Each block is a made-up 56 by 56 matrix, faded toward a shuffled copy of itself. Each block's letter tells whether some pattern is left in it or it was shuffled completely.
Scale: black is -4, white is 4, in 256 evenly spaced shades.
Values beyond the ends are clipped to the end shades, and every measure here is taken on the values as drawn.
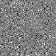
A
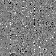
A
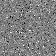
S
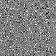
A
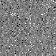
A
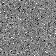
S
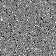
S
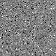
A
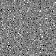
A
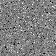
S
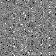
A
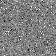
S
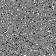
S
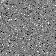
S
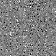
A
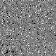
A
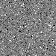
S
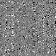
A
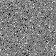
S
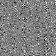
A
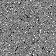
S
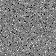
S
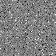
S
